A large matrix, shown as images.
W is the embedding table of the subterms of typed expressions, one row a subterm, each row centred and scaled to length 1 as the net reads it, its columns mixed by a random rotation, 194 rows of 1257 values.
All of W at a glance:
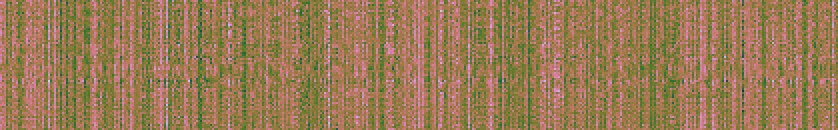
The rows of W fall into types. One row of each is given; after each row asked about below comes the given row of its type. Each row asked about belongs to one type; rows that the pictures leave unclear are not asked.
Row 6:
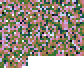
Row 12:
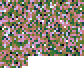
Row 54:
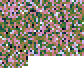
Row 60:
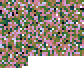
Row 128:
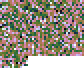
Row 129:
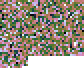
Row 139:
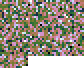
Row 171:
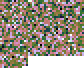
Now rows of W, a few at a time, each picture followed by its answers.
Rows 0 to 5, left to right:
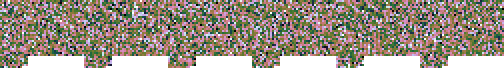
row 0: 12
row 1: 128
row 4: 128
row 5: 60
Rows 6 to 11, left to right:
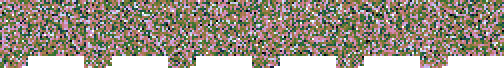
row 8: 12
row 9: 139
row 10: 54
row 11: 129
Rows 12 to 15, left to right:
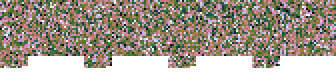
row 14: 171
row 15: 128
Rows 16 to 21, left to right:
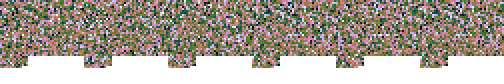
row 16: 60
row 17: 139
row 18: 139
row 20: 6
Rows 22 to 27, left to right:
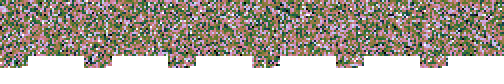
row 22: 12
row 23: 54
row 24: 139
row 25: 128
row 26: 139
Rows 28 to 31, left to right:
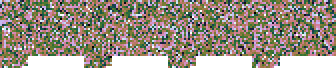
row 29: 128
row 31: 6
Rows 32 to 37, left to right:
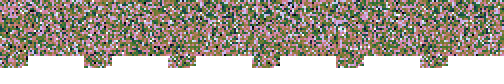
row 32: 54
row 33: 12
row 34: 171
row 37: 171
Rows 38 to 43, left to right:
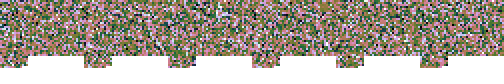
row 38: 60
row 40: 128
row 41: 129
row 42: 171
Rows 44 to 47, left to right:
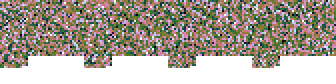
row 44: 6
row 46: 60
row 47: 54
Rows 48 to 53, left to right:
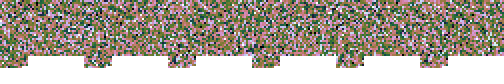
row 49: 60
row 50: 54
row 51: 171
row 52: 6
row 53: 54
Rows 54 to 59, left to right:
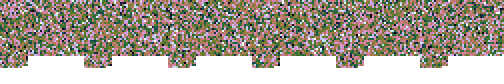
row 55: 139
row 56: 129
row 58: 129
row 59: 171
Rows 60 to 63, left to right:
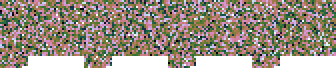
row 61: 6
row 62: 139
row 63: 54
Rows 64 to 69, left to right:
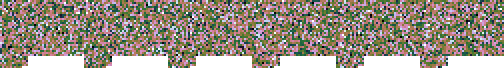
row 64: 171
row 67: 12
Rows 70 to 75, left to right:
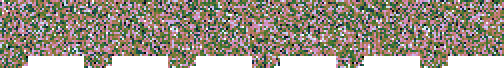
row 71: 12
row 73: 171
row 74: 128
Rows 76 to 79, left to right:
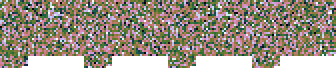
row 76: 128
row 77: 12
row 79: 171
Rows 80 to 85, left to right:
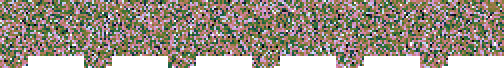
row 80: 171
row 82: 6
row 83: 54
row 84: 129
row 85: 129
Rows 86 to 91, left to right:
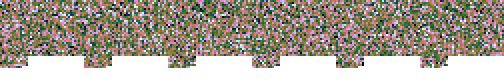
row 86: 139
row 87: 54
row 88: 128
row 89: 139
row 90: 6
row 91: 128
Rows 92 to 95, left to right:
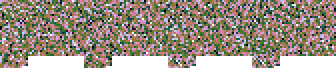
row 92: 6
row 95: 139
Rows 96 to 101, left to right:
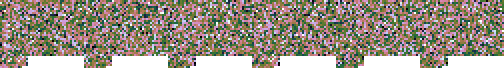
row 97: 171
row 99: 6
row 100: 54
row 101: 12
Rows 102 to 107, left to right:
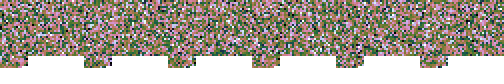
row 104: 12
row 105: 54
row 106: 60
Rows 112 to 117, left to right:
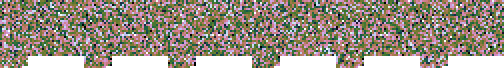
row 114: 6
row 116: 6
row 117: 139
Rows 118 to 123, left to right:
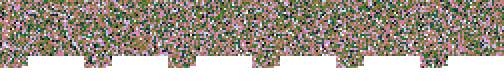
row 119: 54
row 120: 129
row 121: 129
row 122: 129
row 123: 128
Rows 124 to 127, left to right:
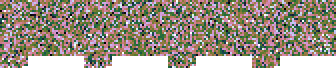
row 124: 129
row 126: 12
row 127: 54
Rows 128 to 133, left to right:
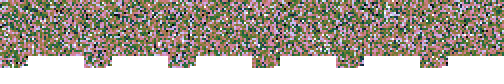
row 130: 60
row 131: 54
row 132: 128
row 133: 6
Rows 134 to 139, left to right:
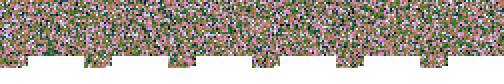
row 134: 12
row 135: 6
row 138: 60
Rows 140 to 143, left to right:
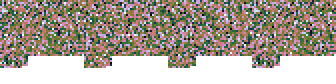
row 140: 12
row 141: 6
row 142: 60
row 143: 12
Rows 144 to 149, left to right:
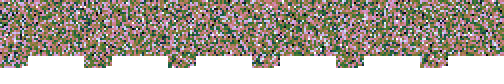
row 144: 60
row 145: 60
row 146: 6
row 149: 6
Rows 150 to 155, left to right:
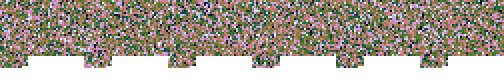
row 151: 129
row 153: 12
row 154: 60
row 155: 6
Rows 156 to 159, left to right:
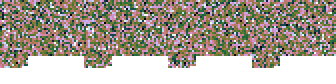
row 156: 129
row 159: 171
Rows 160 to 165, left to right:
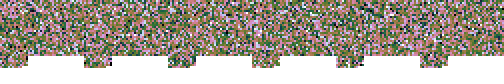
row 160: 54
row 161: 6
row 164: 128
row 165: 60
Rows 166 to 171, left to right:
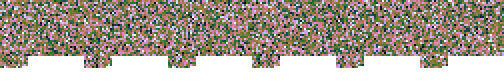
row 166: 12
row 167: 171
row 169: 54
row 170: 139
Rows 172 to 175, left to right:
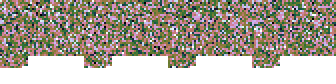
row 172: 54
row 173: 12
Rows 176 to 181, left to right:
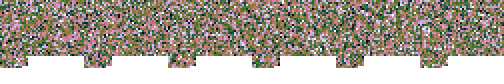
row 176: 139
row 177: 129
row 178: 6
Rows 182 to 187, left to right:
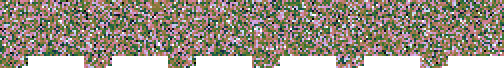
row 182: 12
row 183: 129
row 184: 12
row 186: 139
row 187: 129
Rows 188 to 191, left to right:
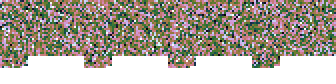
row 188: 128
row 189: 54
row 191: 54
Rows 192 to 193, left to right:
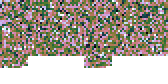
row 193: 171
